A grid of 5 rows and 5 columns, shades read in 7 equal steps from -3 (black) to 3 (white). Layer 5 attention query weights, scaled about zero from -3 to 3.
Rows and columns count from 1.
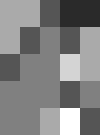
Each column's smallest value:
-1 -1 -1 -2 -2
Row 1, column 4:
-2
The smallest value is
-2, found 2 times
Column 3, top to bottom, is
-1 0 0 0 1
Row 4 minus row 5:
0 0 -1 -4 1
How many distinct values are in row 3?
4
